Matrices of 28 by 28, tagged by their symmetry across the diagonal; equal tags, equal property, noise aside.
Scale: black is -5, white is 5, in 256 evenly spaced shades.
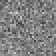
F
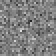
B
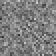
B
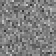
F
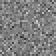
B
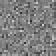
B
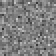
B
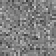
B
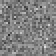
F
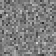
F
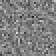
B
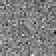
B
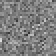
F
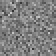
B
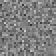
B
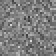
F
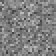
F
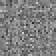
B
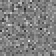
B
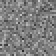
F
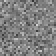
F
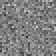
B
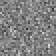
F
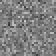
F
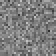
F
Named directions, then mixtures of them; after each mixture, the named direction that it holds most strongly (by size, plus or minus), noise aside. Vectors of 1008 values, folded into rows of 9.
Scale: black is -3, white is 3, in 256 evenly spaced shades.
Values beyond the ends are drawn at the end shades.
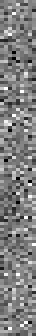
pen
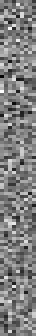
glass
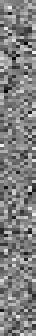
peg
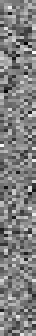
peg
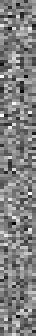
glass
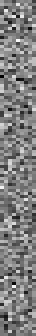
glass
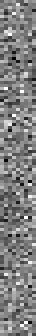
pen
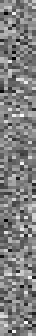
glass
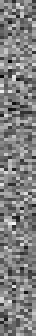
glass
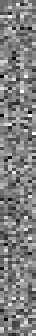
pen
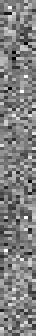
peg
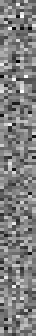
glass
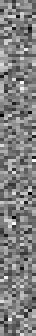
glass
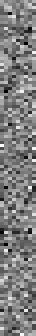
peg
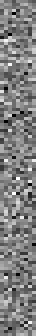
pen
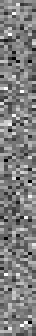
pen
